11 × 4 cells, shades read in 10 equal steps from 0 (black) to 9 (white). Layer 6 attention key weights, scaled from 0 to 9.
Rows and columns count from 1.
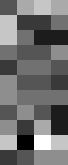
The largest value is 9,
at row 10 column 3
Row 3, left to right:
7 4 1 1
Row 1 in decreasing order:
7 6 6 3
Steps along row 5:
up same down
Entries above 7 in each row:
0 0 0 0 0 0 0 0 0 1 0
